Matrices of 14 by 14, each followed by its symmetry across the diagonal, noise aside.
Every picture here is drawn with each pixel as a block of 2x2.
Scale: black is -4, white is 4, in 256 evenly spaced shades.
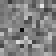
neither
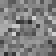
neither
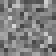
neither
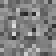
antisymmetric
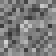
symmetric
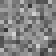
symmetric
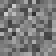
symmetric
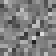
antisymmetric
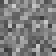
neither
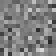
antisymmetric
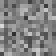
neither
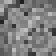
symmetric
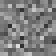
neither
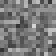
neither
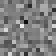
antisymmetric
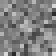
symmetric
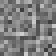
symmetric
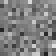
antisymmetric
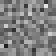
antisymmetric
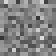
neither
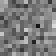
neither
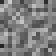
symmetric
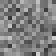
symmetric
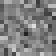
antisymmetric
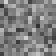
antisymmetric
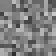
antisymmetric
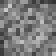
symmetric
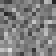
neither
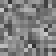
antisymmetric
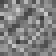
symmetric
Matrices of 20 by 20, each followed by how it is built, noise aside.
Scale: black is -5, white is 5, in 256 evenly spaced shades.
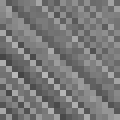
Toeplitz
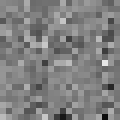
low rank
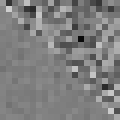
upper triangular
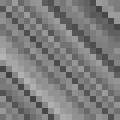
Toeplitz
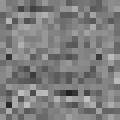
low rank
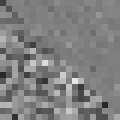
lower triangular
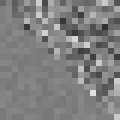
upper triangular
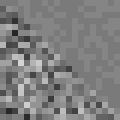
lower triangular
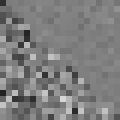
lower triangular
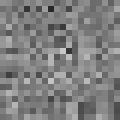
low rank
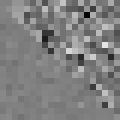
upper triangular
